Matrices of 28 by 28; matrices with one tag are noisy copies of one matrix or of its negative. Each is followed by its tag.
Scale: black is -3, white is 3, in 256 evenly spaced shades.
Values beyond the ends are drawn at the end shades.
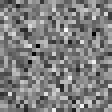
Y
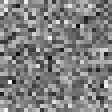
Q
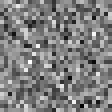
Y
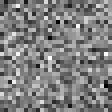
Q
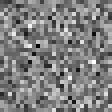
Y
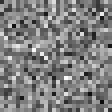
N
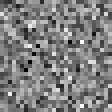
Y
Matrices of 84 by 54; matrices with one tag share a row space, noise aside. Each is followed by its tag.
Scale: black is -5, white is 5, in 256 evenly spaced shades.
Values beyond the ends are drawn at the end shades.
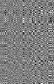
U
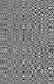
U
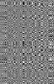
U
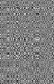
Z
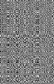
Z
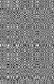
Z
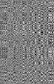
U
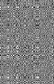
Z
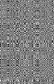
Z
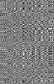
U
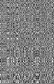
Z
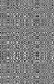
Z
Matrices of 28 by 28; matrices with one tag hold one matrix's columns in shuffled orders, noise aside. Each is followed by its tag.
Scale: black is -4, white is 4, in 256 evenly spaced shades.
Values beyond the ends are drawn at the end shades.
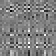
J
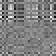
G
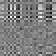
G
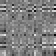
J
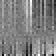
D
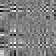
J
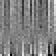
D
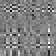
J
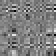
J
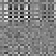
G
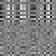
G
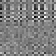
G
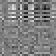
G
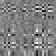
J
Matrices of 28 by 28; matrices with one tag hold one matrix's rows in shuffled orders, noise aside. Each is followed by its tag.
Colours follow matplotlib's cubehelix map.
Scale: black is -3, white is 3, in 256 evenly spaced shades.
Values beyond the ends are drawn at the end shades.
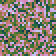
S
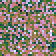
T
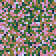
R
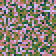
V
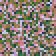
V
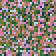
V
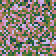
V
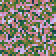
S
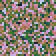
V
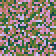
S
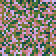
V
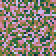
V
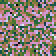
S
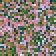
S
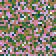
S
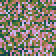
T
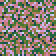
S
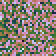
T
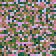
S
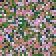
S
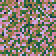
R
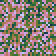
R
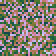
T
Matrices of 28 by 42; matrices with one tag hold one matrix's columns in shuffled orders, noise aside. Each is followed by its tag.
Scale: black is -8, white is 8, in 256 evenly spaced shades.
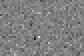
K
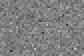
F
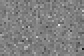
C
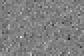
K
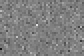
C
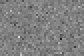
K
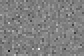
F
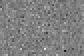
F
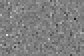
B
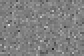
C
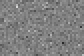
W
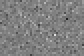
B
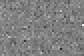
C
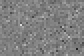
C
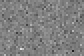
F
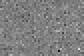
F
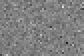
W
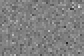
W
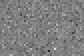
F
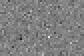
K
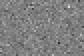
W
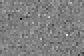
B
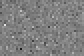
C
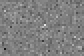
C
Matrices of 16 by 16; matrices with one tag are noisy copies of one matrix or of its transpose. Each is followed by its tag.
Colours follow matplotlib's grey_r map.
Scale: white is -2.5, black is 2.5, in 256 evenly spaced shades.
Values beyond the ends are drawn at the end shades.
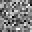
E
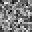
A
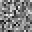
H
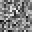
H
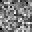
A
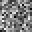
E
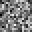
A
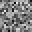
E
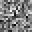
H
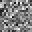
E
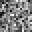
A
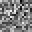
H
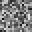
E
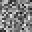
E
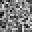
A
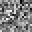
H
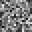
A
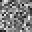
E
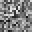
H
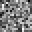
A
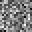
E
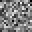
E
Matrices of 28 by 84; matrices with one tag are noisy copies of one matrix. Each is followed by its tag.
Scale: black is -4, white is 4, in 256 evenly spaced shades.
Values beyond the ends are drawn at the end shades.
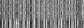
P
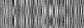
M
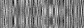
M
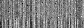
P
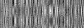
M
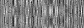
M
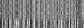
P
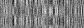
M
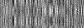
M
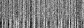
P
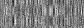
M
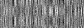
M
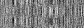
M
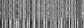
P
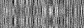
M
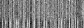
P
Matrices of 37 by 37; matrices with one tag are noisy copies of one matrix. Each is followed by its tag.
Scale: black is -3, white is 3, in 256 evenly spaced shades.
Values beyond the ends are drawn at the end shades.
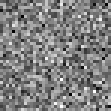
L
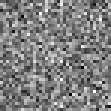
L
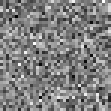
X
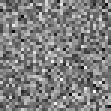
L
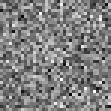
L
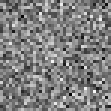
L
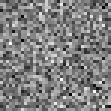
L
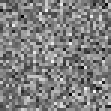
L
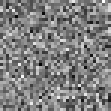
X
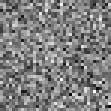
L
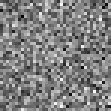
L
